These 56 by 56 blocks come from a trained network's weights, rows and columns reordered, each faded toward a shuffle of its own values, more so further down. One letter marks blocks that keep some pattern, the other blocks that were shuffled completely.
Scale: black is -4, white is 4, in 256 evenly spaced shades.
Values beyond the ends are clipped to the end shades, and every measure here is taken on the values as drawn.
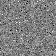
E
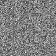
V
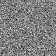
E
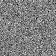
E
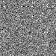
V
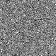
E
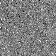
E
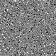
E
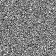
E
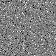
E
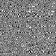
V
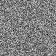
E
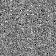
V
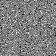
E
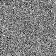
E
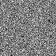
E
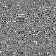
V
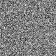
E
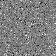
E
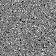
E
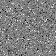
E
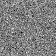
E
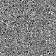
V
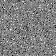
E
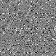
V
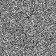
E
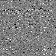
V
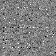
V
